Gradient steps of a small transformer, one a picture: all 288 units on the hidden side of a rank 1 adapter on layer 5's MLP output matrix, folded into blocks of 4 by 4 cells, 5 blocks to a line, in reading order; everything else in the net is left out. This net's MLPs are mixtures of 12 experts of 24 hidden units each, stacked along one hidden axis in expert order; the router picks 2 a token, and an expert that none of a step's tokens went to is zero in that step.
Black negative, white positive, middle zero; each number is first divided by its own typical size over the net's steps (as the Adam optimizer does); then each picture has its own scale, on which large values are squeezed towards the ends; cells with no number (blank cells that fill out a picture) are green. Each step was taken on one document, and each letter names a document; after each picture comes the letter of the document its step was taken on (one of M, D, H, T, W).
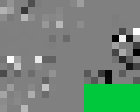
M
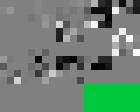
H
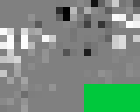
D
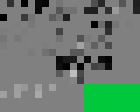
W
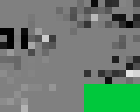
D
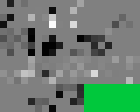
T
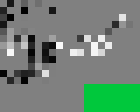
T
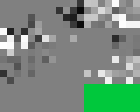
D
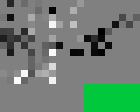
T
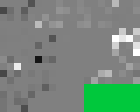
M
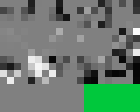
H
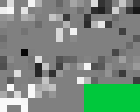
H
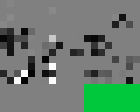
T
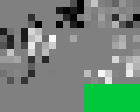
D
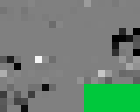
M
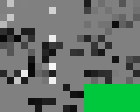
T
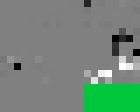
M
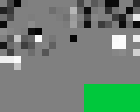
D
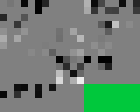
W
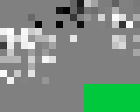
D
